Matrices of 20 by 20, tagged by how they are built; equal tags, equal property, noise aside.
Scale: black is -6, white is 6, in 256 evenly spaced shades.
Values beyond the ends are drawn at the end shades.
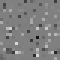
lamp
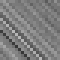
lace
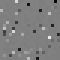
lamp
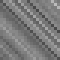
lace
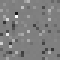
lamp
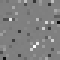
lamp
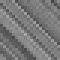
lace
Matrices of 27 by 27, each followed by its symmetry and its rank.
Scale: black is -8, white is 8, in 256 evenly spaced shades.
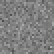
neither, full rank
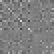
symmetric, rank five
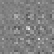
symmetric, rank three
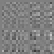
antisymmetric, rank two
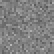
neither, full rank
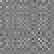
symmetric, rank three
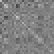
symmetric, rank five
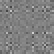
symmetric, rank three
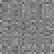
neither, rank five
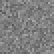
neither, full rank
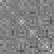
symmetric, rank five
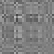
antisymmetric, rank two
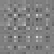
symmetric, rank two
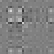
symmetric, rank two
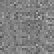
neither, rank five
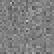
neither, rank five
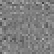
neither, rank five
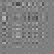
antisymmetric, rank two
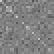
symmetric, rank five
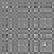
symmetric, rank two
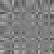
antisymmetric, rank two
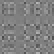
antisymmetric, rank two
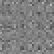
neither, rank five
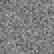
neither, full rank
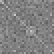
symmetric, rank five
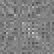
symmetric, rank three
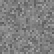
neither, full rank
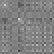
symmetric, rank three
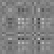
symmetric, rank two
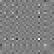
symmetric, rank two
